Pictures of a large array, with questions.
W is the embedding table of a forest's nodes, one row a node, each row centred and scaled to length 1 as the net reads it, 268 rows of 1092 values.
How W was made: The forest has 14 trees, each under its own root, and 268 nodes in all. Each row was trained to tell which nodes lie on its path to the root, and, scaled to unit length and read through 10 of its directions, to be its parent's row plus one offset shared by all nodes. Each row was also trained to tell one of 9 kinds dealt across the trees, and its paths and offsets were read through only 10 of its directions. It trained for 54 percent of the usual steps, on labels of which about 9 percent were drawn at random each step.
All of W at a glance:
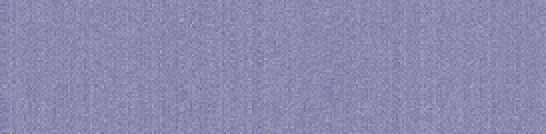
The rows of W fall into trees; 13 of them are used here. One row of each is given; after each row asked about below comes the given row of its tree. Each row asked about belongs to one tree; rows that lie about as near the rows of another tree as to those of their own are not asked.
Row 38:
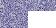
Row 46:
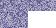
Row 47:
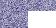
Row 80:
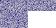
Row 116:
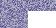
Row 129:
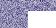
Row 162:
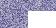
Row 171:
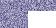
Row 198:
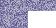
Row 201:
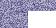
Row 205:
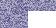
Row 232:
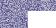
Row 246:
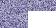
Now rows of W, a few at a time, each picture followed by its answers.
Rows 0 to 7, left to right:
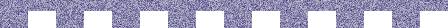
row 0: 198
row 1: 116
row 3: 171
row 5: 198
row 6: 38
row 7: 80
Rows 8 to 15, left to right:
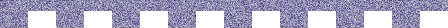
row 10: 80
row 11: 116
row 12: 171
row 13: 129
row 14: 171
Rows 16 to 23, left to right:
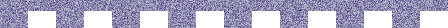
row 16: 38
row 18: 162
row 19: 205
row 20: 129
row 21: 46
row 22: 171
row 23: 162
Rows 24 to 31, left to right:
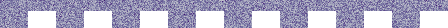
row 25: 162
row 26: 162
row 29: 205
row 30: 38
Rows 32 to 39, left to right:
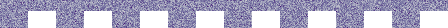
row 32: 171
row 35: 80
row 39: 80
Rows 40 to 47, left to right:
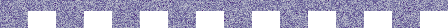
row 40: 246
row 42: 205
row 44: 198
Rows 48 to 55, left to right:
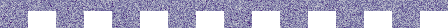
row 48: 38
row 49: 205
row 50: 198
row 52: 80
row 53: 38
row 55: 162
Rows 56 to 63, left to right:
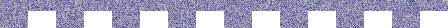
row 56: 201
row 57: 246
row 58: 201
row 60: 46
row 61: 47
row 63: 205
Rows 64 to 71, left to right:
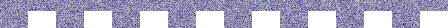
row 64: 80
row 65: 198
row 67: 129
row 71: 198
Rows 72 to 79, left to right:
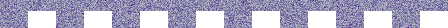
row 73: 38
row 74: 201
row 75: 162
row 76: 205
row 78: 47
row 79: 162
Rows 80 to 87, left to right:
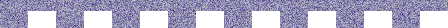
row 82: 46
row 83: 38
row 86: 80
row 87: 80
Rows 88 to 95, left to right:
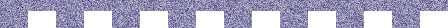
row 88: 201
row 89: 198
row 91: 162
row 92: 46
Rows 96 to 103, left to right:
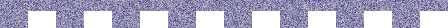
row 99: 38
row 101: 46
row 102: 198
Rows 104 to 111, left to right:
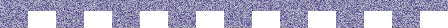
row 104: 162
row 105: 38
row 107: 80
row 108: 80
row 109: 171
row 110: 198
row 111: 205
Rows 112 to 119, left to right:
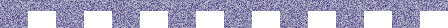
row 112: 80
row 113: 171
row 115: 38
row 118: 246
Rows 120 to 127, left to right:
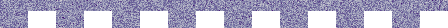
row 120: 201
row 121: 171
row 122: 171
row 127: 116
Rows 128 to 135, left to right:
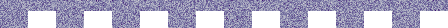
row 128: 116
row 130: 116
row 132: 246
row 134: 198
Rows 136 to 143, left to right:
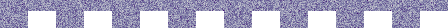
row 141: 116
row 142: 38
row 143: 38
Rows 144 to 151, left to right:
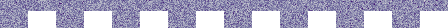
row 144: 171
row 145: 46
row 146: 162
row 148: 198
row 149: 116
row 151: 162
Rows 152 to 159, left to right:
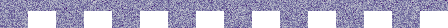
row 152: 129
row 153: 38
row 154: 162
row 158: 80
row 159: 198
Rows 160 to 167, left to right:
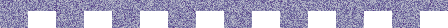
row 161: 201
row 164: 46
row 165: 80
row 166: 246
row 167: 198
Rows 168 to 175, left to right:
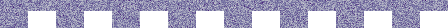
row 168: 47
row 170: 80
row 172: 171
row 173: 80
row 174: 171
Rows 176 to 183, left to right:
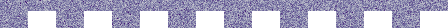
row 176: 198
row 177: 129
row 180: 198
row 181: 47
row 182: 246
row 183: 201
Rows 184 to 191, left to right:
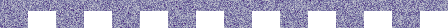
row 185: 38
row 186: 198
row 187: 171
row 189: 80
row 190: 198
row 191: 201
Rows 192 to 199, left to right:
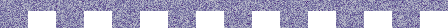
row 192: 201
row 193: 116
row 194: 46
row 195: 171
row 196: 80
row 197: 198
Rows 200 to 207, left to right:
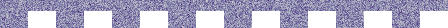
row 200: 246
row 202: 116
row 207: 80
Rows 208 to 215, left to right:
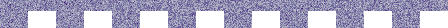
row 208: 38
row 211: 171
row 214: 129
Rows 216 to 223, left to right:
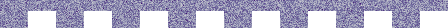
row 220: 46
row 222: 205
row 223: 80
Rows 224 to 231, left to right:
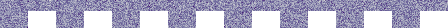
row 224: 171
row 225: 46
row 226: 201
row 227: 116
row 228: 129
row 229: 38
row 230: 38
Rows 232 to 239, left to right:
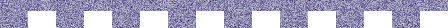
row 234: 46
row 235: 38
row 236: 171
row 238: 162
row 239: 205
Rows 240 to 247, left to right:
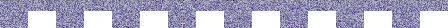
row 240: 162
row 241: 205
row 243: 162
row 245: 171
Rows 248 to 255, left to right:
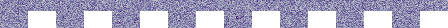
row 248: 46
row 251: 129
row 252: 246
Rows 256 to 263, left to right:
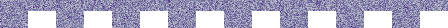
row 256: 171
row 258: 198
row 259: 116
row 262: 246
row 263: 47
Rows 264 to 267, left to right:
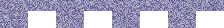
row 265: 129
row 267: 162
